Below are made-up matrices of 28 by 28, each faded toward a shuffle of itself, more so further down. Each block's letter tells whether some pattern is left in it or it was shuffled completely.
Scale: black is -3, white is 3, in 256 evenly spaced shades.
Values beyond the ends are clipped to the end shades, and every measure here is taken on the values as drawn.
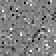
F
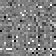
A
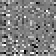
A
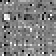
A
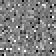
F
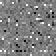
F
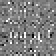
A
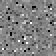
F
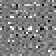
A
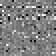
A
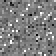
F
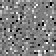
F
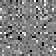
A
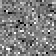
F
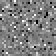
F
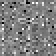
A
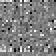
A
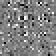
A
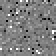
F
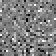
A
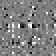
A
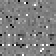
A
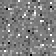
F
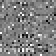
A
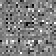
A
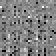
A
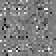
A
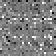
A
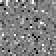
F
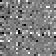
A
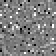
F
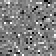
F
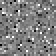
F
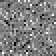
F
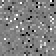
F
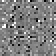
A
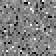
F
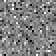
F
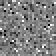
F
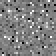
F
